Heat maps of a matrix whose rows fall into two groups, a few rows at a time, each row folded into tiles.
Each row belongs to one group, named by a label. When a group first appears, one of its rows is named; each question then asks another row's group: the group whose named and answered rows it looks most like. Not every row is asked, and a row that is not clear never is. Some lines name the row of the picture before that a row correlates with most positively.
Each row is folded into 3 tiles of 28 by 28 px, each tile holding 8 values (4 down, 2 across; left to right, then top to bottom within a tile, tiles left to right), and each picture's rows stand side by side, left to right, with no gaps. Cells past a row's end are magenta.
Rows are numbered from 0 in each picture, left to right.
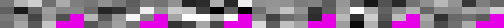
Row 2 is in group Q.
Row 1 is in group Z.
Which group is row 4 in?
Q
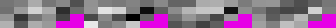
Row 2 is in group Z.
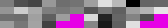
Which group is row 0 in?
Q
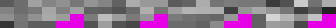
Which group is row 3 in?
Q
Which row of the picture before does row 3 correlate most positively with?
0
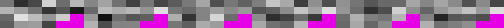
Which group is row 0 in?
Q
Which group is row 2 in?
Z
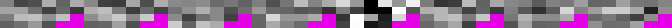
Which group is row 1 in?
Q
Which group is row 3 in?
Q
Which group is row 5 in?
Q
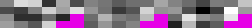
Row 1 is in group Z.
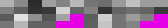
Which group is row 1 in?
Q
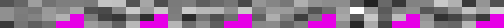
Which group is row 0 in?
Z
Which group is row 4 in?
Q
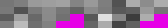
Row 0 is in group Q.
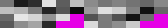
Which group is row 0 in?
Q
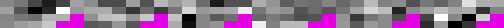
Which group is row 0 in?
Z
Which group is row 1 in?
Q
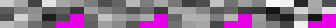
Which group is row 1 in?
Q
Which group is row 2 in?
Q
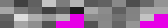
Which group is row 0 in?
Q
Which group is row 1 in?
Z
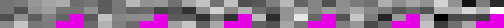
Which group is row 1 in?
Q
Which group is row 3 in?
Z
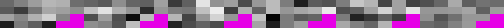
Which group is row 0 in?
Z
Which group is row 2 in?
Z
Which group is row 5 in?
Z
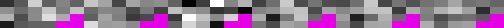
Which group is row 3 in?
Z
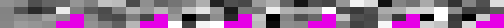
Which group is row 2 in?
Z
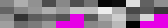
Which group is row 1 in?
Q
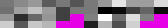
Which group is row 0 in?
Z
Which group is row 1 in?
Q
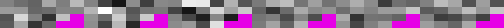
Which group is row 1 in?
Q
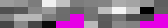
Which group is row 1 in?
Z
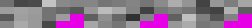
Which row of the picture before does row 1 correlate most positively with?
1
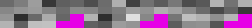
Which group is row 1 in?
Z
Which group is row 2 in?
Q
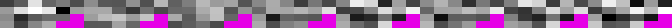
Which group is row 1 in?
Q
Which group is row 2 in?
Z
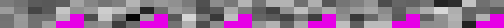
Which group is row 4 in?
Z
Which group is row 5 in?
Q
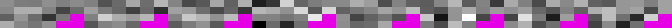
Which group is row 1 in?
Q
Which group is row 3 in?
Z
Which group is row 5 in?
Z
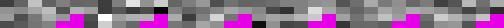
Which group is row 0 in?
Z
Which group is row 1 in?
Q
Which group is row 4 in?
Z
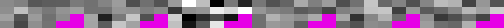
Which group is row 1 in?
Z
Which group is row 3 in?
Q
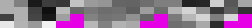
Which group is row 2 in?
Q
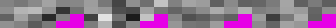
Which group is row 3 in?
Z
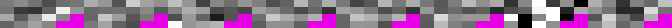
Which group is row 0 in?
Z
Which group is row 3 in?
Q
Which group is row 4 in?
Q
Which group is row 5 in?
Q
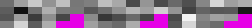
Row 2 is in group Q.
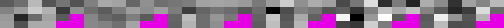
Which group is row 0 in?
Z
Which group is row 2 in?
Q
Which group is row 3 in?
Q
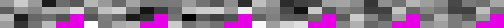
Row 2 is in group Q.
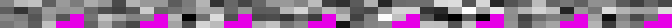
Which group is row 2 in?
Z
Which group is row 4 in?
Z
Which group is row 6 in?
Z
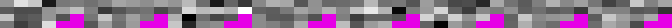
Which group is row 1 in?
Q
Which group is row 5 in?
Q
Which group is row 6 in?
Q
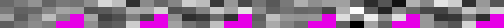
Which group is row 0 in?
Z
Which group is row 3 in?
Q
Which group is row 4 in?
Q
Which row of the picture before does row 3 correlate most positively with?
6
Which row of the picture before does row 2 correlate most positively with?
3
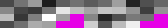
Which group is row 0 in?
Z
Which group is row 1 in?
Z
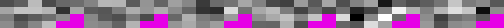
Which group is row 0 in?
Z
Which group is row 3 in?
Q
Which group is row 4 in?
Z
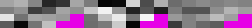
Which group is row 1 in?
Q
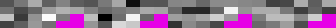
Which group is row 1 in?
Z
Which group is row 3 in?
Q
